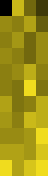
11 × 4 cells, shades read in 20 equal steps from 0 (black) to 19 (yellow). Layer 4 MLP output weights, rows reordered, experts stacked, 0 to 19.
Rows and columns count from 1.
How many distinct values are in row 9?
3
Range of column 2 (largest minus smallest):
6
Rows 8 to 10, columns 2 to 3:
11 16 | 12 13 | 14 13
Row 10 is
14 14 13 17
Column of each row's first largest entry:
2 3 2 1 3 3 4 3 4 4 1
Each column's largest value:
19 16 19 19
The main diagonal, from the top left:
0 11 9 12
